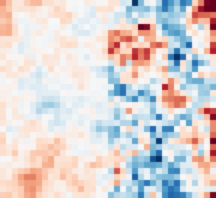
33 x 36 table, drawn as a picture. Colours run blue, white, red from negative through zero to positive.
Seam: vertical, 50% of the way across, the left part calmer. Mirror symmetry: none. Stripes: none. Grain: blotchy. Average level on the scale: 50%.
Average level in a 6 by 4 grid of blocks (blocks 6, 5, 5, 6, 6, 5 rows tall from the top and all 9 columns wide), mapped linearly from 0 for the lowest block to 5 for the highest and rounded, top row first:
3 2 2 2
2 2 5 1
2 2 1 1
2 1 0 2
3 3 0 2
4 3 0 0
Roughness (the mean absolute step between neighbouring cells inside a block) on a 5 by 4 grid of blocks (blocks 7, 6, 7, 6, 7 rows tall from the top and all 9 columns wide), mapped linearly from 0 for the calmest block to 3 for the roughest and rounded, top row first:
0 0 2 2
0 0 2 3
0 0 2 2
0 0 2 2
0 0 2 2
